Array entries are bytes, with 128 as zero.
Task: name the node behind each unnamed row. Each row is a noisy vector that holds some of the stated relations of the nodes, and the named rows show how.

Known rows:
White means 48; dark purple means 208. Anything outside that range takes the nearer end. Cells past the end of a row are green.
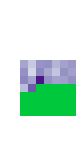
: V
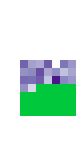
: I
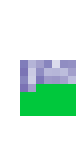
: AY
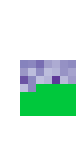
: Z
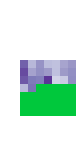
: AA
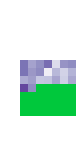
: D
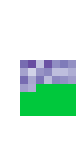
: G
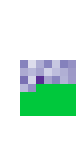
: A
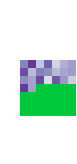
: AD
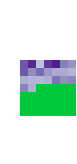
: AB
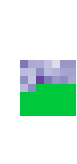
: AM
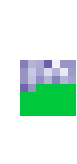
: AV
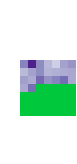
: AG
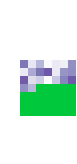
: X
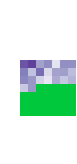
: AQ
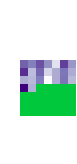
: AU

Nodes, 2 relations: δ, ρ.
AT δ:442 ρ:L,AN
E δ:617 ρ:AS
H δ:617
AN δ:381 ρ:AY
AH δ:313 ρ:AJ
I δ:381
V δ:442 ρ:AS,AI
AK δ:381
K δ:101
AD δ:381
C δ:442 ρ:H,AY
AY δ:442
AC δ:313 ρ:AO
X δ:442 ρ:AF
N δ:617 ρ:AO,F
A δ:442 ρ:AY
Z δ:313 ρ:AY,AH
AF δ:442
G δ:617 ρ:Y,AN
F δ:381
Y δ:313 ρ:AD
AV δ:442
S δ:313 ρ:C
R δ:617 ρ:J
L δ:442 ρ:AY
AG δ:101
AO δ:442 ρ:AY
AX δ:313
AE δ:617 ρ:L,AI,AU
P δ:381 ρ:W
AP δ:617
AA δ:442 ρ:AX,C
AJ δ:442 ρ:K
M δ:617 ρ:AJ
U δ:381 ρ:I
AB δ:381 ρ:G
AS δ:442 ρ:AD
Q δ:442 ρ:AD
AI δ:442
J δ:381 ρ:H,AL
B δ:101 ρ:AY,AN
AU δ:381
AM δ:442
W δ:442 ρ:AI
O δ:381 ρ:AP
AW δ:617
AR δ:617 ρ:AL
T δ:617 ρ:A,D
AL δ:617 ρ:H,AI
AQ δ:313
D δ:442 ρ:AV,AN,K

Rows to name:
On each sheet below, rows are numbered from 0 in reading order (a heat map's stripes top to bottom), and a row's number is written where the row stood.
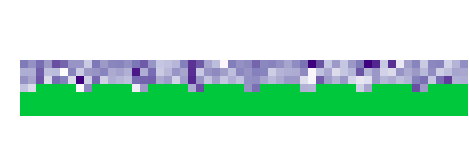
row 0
F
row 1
AC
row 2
S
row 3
AX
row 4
B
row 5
AP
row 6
O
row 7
AJ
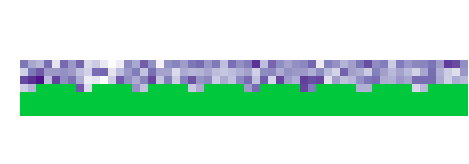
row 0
U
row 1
AF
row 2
P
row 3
T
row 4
Y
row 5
Q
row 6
AW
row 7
N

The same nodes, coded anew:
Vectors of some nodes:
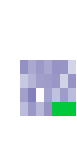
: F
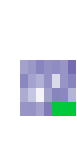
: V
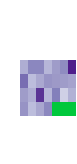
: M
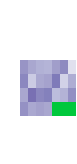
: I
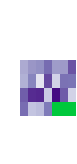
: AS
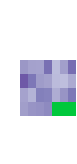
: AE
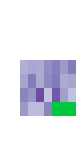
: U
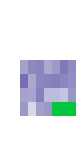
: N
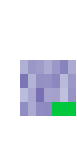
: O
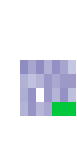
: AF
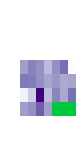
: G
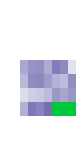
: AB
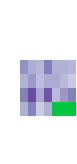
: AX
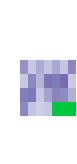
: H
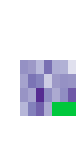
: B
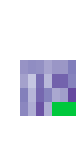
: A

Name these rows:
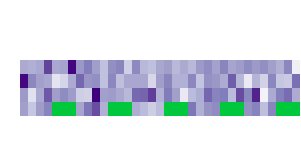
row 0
W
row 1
D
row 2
K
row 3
AA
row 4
AD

